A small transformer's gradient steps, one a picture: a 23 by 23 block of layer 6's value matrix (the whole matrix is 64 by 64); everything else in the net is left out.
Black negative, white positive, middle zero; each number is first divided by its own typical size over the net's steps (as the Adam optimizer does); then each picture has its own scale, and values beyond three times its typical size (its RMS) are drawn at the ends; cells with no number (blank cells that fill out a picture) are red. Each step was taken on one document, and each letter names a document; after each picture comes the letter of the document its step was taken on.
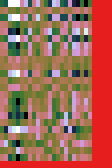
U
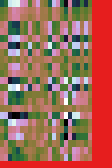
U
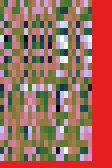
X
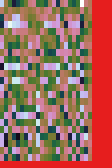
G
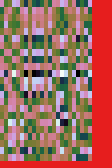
X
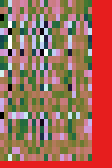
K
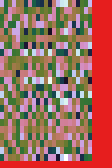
X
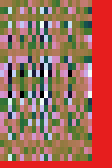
K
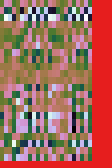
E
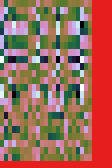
G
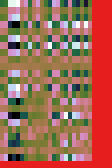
U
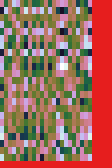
X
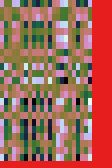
X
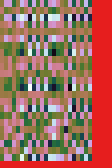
E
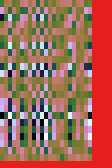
K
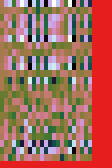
E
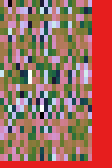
K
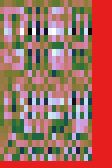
E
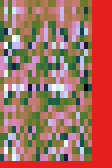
G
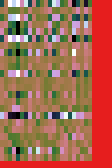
U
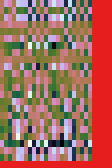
E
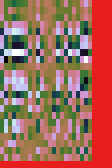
G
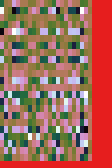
G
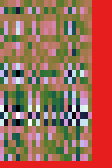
G
